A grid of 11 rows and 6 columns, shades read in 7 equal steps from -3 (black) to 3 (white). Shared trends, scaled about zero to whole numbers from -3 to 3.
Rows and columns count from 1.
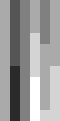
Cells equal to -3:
0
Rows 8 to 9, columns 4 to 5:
3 1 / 3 1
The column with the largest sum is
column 4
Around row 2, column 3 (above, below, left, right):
0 0 -1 1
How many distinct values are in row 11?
5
